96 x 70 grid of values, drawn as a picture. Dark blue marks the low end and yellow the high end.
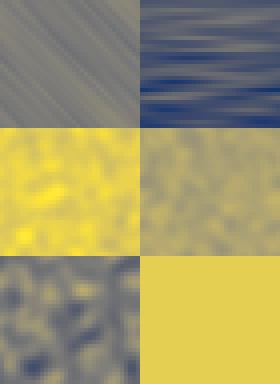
The table splits into 3 rows of 2 panels. Panel 1,1: middling, slanting down to the right, faint in contrast. Panel 1,2: low, streaked across. Panel 2,1: very high, blotchy, faint in contrast. Panel 2,2: high, blotchy, faint in contrast. Panel 3,1: middling, blotchy. Panel 3,2: very high, flat.
